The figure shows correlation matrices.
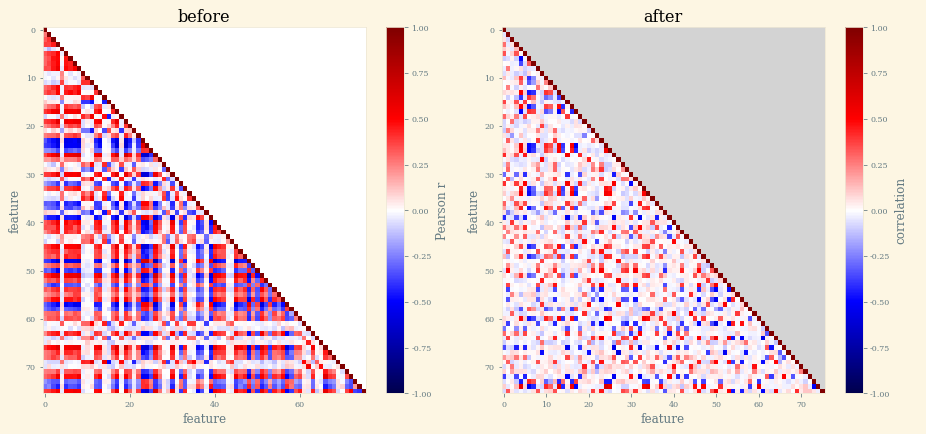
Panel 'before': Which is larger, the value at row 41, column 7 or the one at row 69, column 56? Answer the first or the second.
the first
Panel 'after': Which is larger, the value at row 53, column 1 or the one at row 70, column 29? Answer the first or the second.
the first
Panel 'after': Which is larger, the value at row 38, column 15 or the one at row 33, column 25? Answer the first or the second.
the second
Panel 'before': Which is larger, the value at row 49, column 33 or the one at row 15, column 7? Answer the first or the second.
the first
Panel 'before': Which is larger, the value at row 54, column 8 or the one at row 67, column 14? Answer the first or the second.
the first
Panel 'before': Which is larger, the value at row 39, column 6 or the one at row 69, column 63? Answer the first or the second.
the second
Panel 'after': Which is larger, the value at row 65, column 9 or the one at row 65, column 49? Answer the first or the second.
the first
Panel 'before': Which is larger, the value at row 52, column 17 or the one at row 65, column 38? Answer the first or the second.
the first
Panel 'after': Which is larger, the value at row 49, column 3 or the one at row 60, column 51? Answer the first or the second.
the second
